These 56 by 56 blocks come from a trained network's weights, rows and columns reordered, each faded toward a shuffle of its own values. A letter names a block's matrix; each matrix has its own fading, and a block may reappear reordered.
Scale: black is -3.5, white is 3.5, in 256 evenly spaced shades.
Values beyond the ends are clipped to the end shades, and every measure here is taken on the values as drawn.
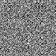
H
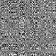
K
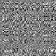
K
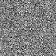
H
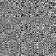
K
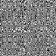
K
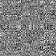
K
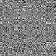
K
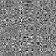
K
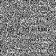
H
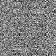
H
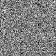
H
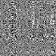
K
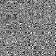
K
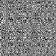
K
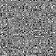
K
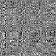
K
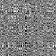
K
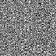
H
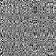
K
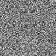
H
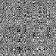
K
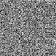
H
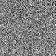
H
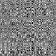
K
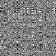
K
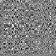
K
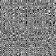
K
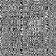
K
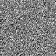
H
